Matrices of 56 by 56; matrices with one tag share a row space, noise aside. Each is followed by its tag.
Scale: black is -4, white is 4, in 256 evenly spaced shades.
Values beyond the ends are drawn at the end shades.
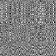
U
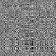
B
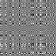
U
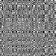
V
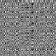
B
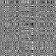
B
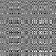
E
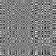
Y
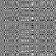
B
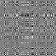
B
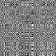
B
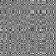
U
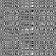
B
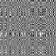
U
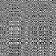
E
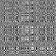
B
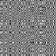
U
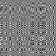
U
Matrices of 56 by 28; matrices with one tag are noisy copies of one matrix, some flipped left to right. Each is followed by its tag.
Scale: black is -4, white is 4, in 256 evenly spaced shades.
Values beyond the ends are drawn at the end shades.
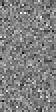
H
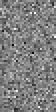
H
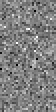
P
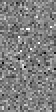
P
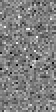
P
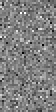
H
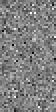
H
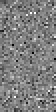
H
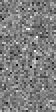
P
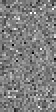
H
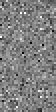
H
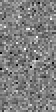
P
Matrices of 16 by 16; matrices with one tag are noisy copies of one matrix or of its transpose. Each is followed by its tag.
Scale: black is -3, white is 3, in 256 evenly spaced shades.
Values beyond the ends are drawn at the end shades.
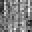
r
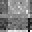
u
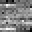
r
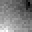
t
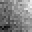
t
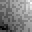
t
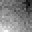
t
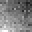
t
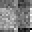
u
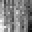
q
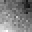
t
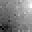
t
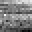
q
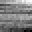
q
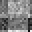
u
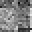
u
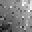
t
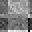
u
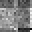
u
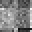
u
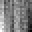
q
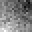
t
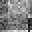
u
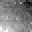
t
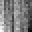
q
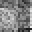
u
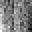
q
